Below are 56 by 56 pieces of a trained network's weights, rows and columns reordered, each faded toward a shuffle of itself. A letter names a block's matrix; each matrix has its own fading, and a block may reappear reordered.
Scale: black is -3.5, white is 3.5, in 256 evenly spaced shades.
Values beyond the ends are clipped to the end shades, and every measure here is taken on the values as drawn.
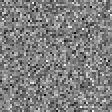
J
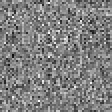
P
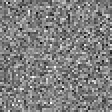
J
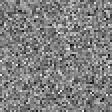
J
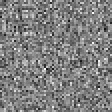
P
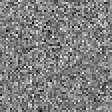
J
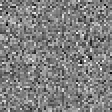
P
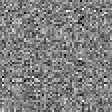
P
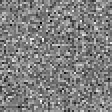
J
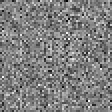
P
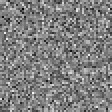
J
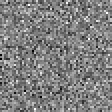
J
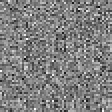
P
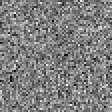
J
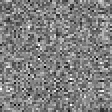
P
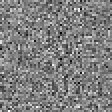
P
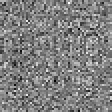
P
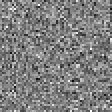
P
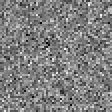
J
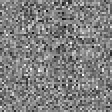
P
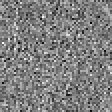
J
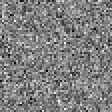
J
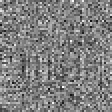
P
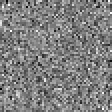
J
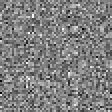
P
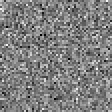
J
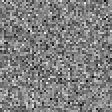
J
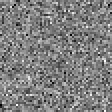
J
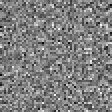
P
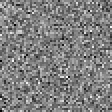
J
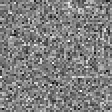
J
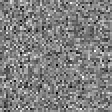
P
